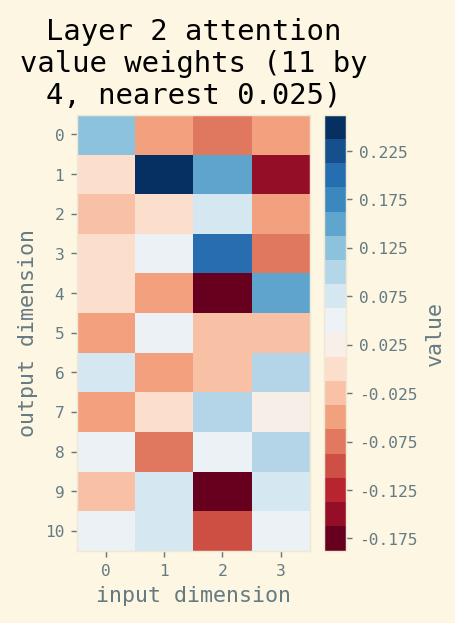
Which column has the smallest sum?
2
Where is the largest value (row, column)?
1 1
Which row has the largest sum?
1
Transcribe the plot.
Title: Layer 2 attention value weights (11 by 4, nearest 0.025)
x-axis: input dimension, ticks 0 1 2 3
y-axis: output dimension, ticks 0 1 2 3 4 5 6 7 8 9 10 (0 at the top)
Colour bar: value, ticks -0.175 -0.125 -0.075 -0.025 0.025 0.075 0.125 0.175 0.225
Values, 11 rows of 4:
0.125 -0.05 -0.075 -0.05
0 0.25 0.15 -0.15
-0.025 0 0.075 -0.05
0 0.05 0.2 -0.075
0 -0.05 -0.175 0.15
-0.05 0.05 -0.025 -0.025
0.075 -0.05 -0.025 0.1
-0.05 0 0.1 0.025
0.05 -0.075 0.05 0.1
-0.025 0.075 -0.175 0.075
0.05 0.075 -0.1 0.05
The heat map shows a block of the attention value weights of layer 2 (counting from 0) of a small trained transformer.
